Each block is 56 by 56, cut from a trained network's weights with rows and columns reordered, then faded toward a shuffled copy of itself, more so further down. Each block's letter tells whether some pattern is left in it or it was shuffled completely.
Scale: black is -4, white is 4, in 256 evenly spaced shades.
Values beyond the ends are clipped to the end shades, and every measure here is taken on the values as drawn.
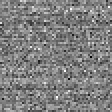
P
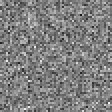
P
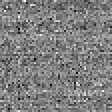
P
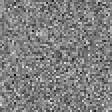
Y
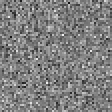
P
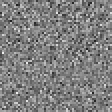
P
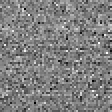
P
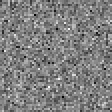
Y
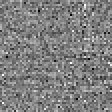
P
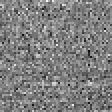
P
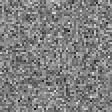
P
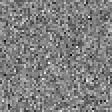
Y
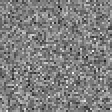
Y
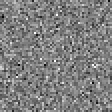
Y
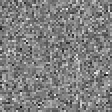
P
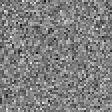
P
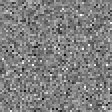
Y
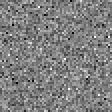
Y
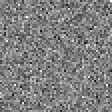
Y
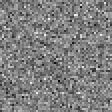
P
